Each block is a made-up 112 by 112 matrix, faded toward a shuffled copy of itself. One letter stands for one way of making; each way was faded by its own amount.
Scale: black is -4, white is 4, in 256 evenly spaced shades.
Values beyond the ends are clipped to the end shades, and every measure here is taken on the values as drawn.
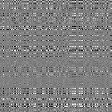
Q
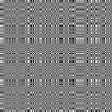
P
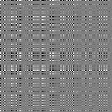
P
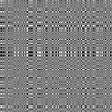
P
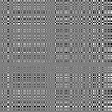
P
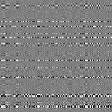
Q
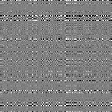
Q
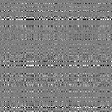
Q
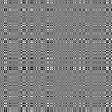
P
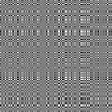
P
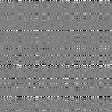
Q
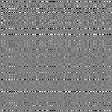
Q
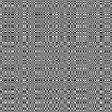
P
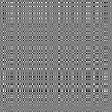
P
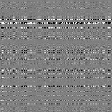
Q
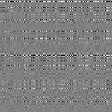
Q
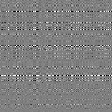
Q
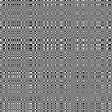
P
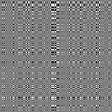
P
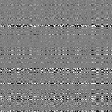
Q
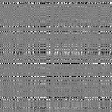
Q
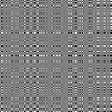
P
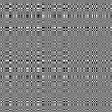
P
